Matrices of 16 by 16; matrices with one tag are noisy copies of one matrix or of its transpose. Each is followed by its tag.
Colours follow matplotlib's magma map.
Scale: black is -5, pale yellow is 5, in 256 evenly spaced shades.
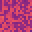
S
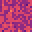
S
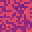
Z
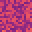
Z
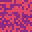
S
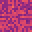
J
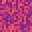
Z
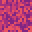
Z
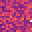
Z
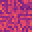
J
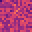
J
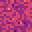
Z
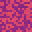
Z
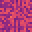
J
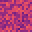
S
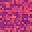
S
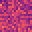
J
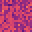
S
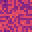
J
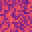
S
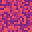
Z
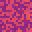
Z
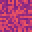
J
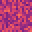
Z
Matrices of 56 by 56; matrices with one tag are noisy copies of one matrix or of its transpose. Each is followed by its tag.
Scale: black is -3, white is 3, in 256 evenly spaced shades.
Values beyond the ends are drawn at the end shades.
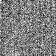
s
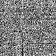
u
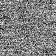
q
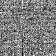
u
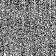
q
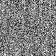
q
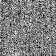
s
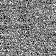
q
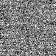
q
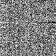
u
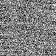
q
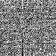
u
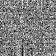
u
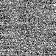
q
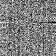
u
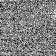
s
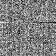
u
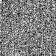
s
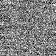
q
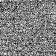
s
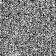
s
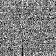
u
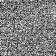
s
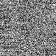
q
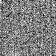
s
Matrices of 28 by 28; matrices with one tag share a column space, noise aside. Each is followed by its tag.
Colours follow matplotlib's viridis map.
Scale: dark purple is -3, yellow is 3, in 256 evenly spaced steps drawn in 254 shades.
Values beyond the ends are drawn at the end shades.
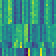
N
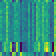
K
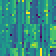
N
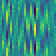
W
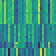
N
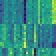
N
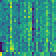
K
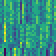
N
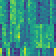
N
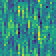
W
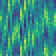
W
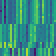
N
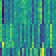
N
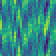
W
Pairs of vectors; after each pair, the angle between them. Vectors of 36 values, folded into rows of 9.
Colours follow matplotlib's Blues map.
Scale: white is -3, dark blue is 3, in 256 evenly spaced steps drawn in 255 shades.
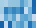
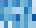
nearly opposite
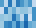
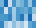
nearly opposite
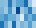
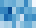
partly aligned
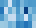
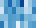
partly opposed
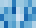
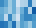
partly aligned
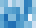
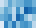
partly aligned
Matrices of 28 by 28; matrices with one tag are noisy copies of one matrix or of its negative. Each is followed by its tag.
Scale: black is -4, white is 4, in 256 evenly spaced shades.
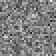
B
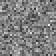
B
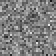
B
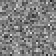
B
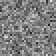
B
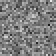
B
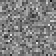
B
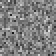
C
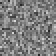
C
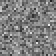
B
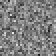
C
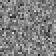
C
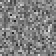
C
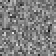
C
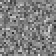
C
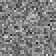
B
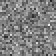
B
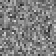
C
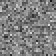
B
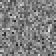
C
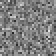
C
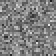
B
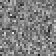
C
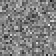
B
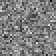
B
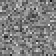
B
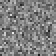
C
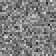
B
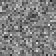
B
